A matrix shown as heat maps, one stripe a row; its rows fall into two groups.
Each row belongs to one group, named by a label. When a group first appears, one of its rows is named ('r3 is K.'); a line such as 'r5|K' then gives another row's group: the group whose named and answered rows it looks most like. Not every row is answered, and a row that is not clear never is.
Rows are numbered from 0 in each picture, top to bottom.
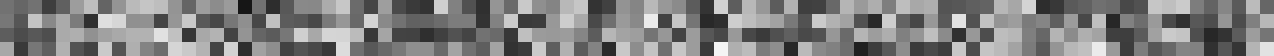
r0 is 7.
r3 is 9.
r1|9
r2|7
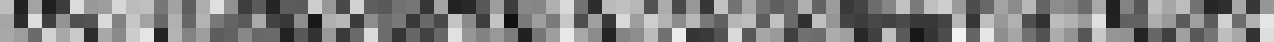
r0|7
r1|9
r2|9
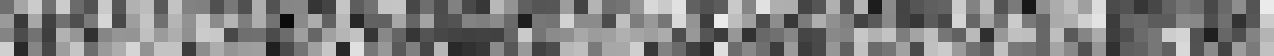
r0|9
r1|9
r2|7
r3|7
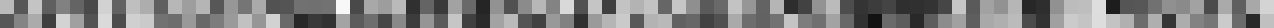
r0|9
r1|9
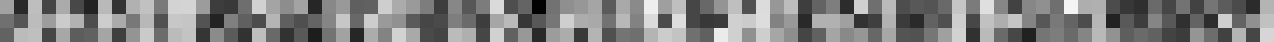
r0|9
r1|9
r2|9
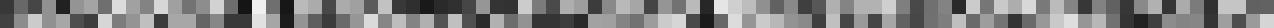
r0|7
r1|9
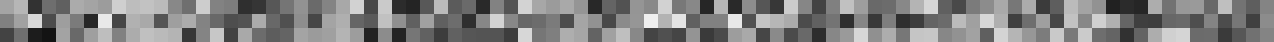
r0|7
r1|9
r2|7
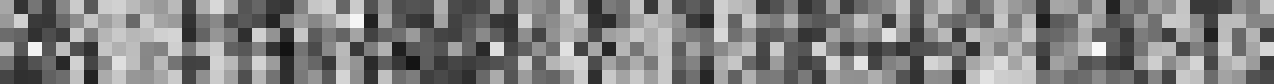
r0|7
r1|7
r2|7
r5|7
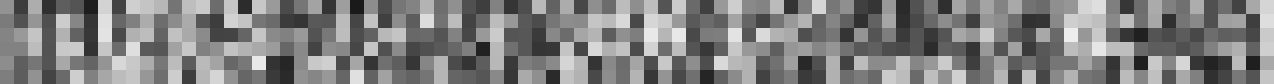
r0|9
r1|9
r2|9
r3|9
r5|7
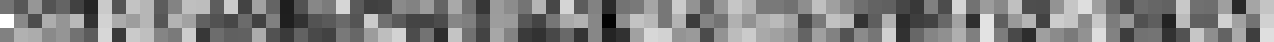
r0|9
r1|9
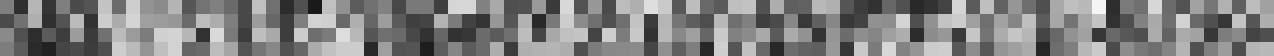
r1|7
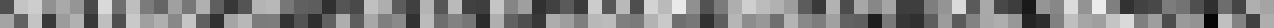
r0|9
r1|9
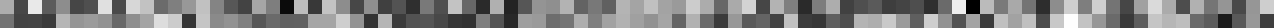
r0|9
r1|7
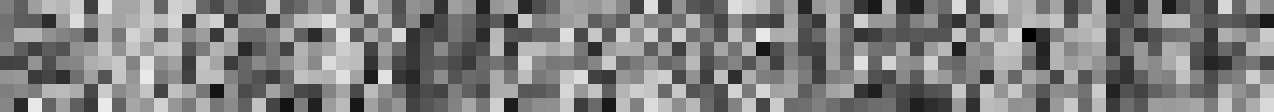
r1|7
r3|7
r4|7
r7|9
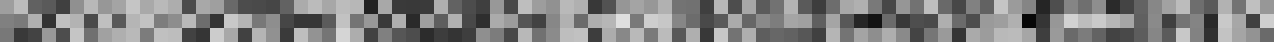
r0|7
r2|7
